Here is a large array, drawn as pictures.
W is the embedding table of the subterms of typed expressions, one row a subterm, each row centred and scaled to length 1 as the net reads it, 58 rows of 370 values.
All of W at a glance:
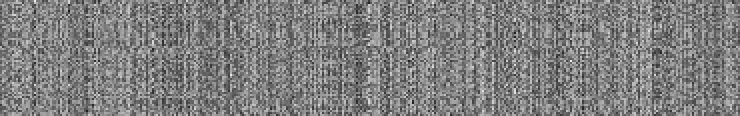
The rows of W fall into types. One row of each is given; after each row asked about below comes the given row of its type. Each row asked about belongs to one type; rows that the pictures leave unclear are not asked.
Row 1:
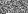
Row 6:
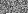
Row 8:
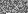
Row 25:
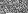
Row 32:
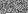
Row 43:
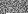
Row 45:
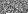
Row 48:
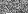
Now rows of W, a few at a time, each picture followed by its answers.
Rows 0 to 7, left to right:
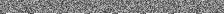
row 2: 32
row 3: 6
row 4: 8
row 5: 45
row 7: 48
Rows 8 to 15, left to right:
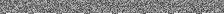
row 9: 25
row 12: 43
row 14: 43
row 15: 43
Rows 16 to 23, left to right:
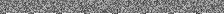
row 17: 8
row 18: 8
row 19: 48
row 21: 6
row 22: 8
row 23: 43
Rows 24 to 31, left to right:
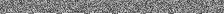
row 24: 32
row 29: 32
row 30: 1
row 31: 6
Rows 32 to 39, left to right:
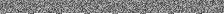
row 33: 6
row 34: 43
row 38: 45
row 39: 6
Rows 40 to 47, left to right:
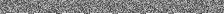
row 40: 32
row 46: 25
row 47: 6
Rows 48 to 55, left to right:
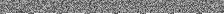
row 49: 8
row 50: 32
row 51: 32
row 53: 43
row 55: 8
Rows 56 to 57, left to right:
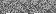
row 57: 48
